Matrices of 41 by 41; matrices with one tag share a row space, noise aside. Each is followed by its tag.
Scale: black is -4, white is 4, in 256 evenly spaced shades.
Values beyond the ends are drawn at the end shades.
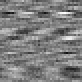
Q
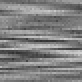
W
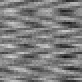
Q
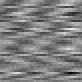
Q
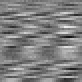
Q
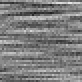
W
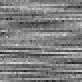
W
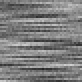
W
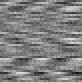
Q
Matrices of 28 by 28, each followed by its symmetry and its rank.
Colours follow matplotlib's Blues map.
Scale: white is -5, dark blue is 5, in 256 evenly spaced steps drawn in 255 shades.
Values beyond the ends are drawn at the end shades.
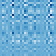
neither, rank two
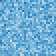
neither, full rank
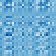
neither, rank two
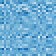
neither, rank three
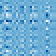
neither, rank two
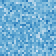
neither, full rank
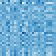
neither, rank three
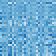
neither, rank three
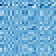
neither, rank three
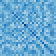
symmetric, rank five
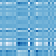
neither, rank one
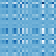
neither, rank one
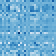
neither, rank three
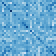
symmetric, rank five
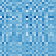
neither, rank two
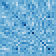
symmetric, rank five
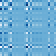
neither, rank one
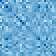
symmetric, rank five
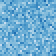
neither, full rank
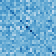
symmetric, rank five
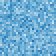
neither, full rank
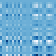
neither, rank one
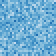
neither, full rank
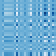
neither, rank one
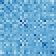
symmetric, rank five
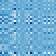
neither, rank two
